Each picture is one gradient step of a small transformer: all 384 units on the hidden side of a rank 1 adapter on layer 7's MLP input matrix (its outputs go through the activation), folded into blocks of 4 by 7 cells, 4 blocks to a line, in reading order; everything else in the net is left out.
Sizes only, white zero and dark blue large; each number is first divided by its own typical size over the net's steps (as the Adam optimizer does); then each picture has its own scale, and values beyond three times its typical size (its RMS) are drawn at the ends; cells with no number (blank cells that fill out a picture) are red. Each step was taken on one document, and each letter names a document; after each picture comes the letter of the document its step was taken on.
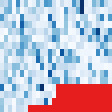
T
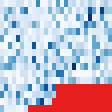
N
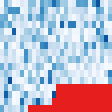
T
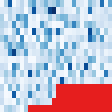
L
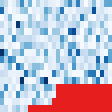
N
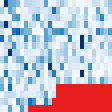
T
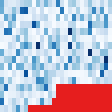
N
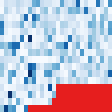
L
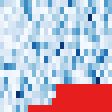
N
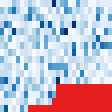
T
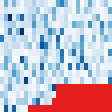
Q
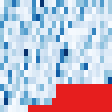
T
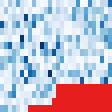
L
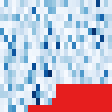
L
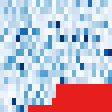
N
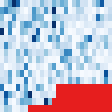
T
